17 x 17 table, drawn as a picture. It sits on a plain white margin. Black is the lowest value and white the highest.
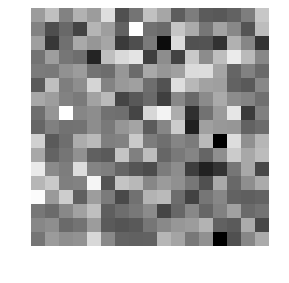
Ninth with the highest average: bottom left. Slope: none. Odd rows or columns: none. Histogram: bell-shaped. Average level on the scale: 50%. Roughest part: top middle. Ninth with the lowest average: bottom right.
